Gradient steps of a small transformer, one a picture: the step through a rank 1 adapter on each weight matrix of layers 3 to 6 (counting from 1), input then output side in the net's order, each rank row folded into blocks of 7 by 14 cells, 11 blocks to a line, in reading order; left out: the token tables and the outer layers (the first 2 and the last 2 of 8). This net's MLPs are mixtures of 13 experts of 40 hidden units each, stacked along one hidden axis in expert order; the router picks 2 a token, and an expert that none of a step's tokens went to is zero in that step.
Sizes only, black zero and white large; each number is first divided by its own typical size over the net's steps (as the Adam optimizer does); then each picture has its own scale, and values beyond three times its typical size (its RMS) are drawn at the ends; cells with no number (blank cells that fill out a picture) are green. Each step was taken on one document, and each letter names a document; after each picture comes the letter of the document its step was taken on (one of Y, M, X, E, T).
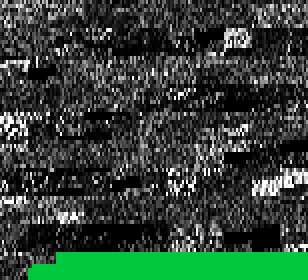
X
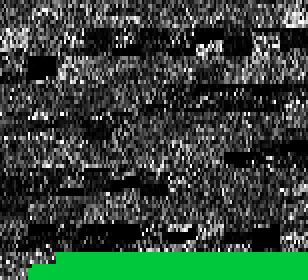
X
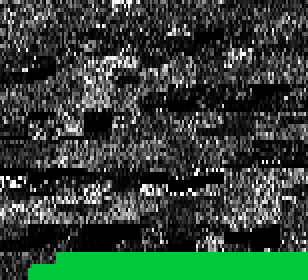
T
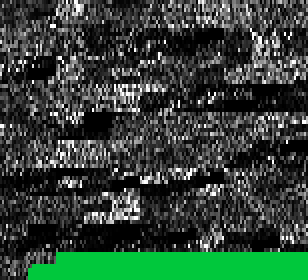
X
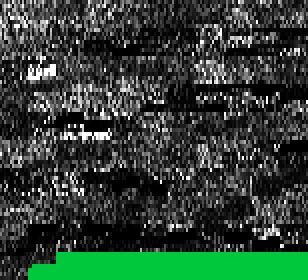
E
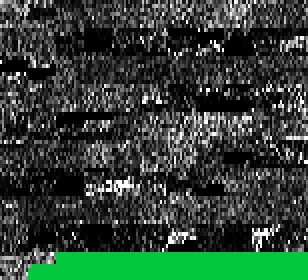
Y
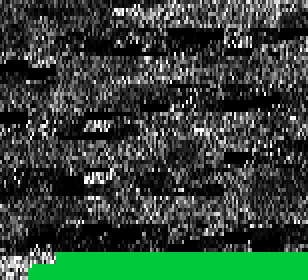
Y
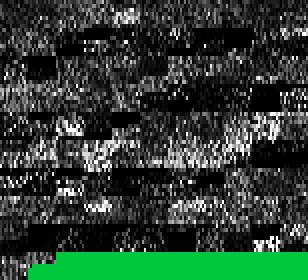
T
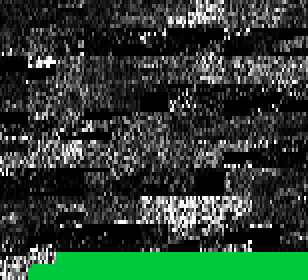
Y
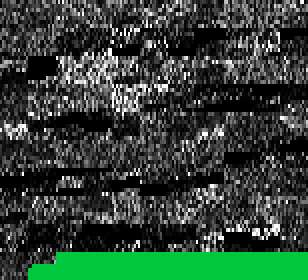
X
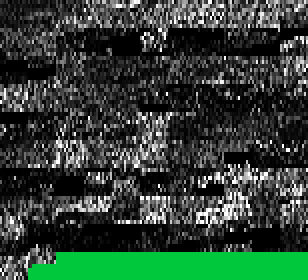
Y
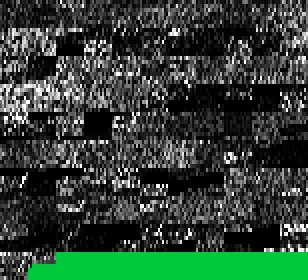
T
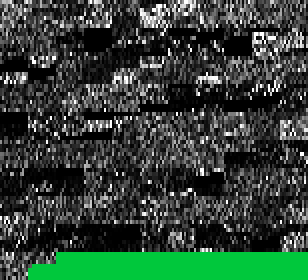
Y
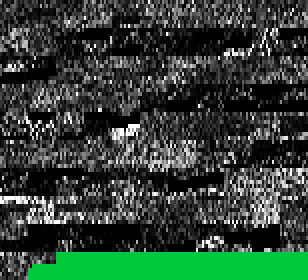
T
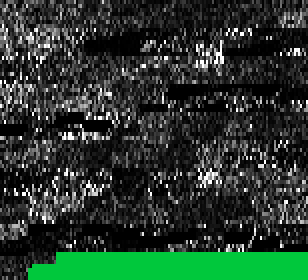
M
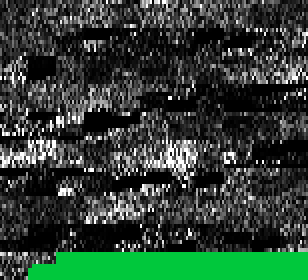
T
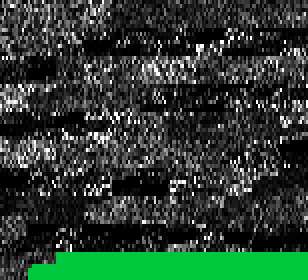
M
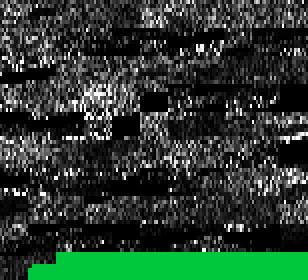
M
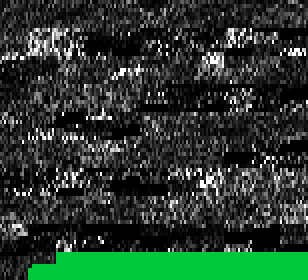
M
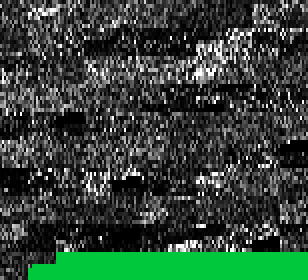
E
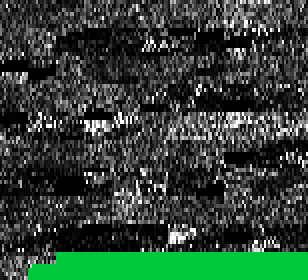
Y
